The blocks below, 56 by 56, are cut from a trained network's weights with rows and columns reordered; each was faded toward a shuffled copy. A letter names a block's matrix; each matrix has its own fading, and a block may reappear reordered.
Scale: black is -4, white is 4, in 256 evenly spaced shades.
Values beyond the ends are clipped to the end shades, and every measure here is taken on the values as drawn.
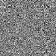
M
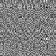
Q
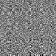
Q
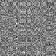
Q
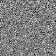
M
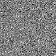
M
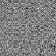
Q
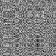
Q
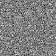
M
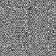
Q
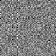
Q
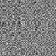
Q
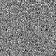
M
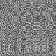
Q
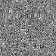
M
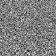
M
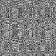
Q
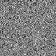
M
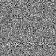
M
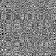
Q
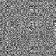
Q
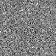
M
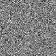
M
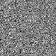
M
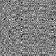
Q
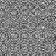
Q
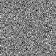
M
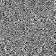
M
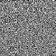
M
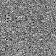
M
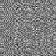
Q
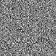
M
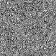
M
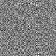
Q
